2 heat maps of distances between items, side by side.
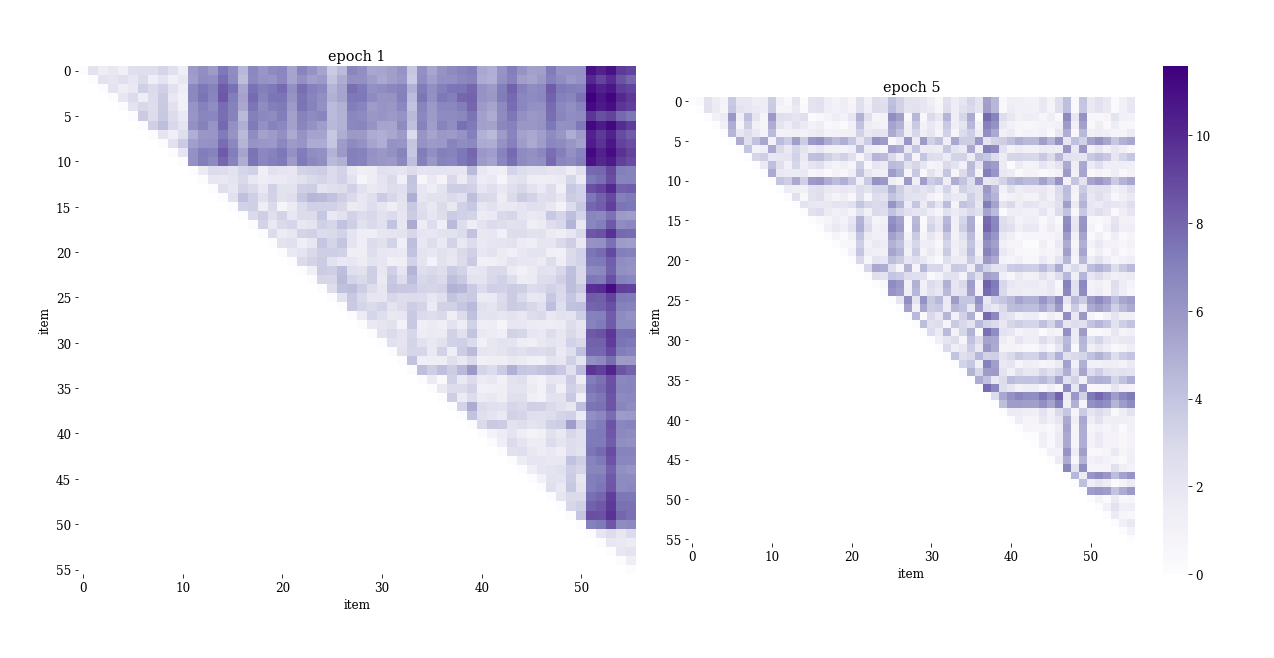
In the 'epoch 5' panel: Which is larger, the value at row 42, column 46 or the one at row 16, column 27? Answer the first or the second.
the first
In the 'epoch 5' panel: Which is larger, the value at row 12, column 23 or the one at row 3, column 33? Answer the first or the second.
the first
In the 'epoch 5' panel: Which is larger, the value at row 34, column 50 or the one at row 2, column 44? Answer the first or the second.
the first
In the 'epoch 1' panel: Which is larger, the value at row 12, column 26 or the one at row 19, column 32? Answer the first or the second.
the first
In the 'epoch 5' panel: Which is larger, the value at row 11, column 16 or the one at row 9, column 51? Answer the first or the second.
the first
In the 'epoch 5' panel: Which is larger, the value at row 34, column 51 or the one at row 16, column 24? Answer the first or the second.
the first
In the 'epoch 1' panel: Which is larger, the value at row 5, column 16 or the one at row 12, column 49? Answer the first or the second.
the first
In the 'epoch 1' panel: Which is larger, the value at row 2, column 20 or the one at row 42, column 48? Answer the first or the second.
the first
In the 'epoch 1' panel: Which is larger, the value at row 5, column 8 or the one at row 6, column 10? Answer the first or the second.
the first
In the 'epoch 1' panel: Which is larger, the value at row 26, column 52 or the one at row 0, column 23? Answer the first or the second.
the first
